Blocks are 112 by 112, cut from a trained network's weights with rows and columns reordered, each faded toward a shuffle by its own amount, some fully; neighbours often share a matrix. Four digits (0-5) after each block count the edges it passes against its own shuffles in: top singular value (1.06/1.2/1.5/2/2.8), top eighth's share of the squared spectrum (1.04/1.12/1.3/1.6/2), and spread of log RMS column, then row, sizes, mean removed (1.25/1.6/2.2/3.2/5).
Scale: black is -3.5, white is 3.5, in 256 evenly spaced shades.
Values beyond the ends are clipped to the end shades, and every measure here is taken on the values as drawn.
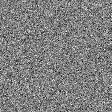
0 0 0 0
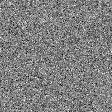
0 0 0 0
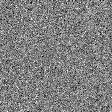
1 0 0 1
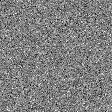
0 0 0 0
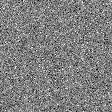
0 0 0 0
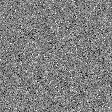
0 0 0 0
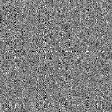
4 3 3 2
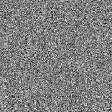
3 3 1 2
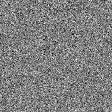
2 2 1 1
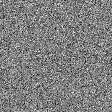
1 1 0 0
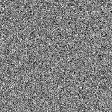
3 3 0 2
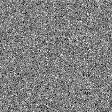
2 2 1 0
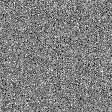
1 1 0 0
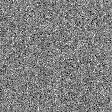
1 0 0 0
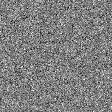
1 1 0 1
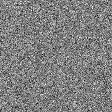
2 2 0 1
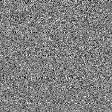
2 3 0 3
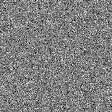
1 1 0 1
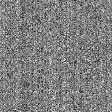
3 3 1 2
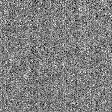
2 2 0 2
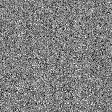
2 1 0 1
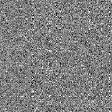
3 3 3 1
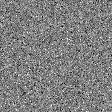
1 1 0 0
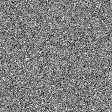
1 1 0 0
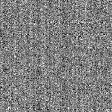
3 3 0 3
